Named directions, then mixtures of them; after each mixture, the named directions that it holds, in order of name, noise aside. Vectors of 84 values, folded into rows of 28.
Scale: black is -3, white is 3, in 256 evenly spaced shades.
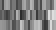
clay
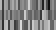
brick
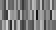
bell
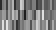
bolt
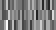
bell, brick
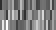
bell, bolt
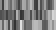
brick, clay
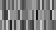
bell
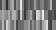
bolt, clay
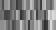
clay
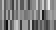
bolt, brick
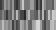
bolt, clay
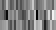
bell, clay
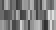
clay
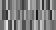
bell, brick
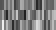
bolt, clay
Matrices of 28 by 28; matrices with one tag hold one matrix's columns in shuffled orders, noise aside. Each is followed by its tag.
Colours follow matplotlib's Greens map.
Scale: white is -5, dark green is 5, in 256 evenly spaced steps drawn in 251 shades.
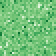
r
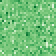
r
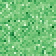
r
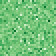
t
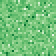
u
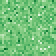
t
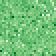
u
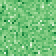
r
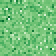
t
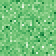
r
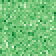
r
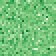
t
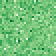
t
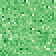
t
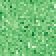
r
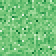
t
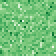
r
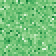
t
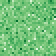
t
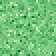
u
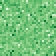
u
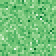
t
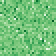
t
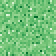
u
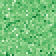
u
